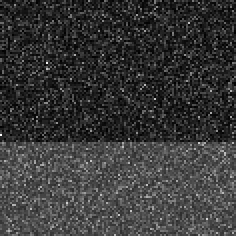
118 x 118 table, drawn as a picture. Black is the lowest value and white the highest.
Stripes: none. Seam: horizontal, 60% of the way down, the bottom part higher. Average level on the scale: 20%.
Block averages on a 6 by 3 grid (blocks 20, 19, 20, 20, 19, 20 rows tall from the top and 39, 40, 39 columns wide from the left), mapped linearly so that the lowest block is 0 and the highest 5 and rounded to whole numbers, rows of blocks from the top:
000
000
000
222
555
555
